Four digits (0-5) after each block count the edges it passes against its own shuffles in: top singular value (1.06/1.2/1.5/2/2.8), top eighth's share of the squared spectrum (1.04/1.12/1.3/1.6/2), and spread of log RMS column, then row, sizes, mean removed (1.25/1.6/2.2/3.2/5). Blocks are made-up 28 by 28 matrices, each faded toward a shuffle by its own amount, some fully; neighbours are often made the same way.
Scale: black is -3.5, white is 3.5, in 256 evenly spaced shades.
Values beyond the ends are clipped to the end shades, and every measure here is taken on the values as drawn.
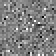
0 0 0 0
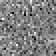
0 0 0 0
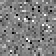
0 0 0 0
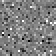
0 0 0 1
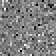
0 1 0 0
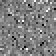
0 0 0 0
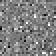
0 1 0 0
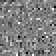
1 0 0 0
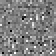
0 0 0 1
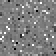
0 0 0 0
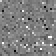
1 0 0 0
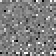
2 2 1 2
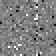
2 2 1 0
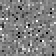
0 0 0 0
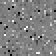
0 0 0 0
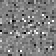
1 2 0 1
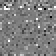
2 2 0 1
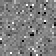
1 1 0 0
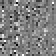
1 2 3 0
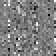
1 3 3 0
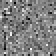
1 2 2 0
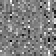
2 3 3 0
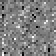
1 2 1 0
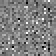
1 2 2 0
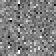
2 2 1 0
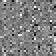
1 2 2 0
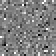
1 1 1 0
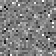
1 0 0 0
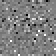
2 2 0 1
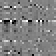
4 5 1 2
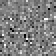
1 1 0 0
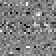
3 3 1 3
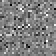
2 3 1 2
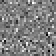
1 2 0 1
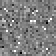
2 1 0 0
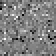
1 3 0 2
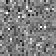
0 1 0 1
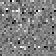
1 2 0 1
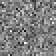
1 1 0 0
